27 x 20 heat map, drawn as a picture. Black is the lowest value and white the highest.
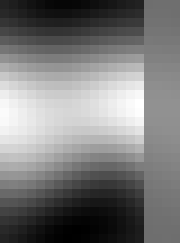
No lone cell stands out from its neighbours. The ninth with the highest average is the middle left. A vertical seam about 80% of the way across splits the table, and the right part is calmer. The bottom middle is the ninth with the lowest average.
